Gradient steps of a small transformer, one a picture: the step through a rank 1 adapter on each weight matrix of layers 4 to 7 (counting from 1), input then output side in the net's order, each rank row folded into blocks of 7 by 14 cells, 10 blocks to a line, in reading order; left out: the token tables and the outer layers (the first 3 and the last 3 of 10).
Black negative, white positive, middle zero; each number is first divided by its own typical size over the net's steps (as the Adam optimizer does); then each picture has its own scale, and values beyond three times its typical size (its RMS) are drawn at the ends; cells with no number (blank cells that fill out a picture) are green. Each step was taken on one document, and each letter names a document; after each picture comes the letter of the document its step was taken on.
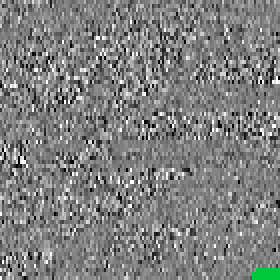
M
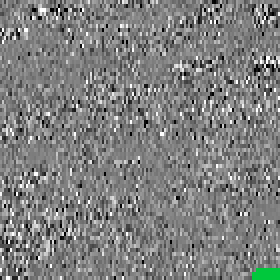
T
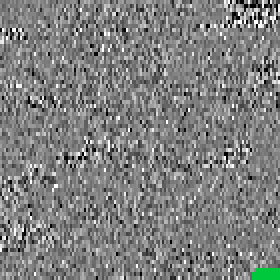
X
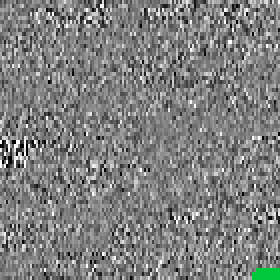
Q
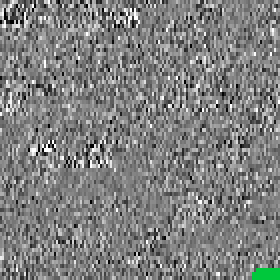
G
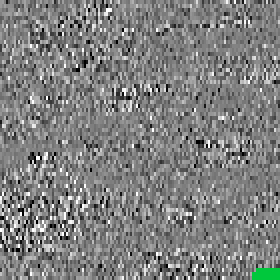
X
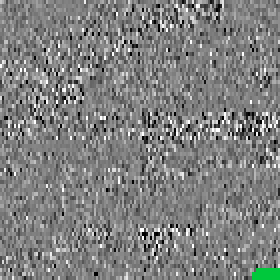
M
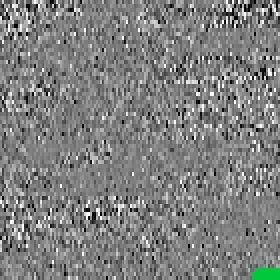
T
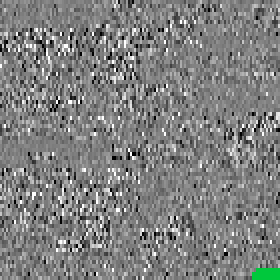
M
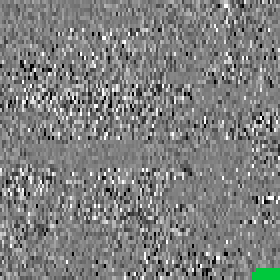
M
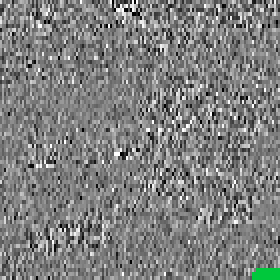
G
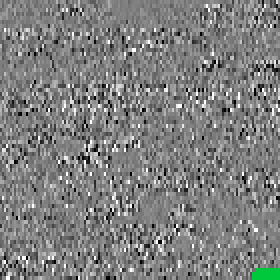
T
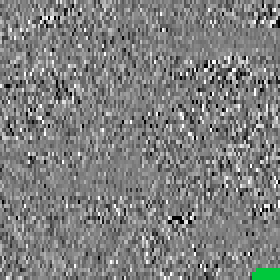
T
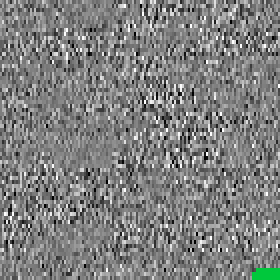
Q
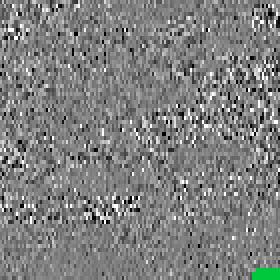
T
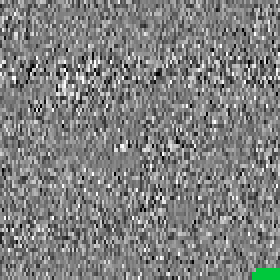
X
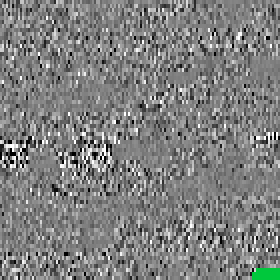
Q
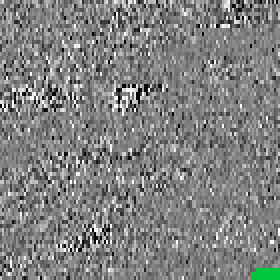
X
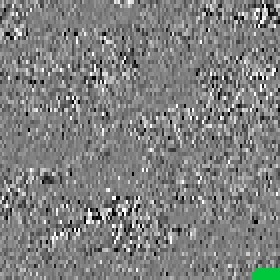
T
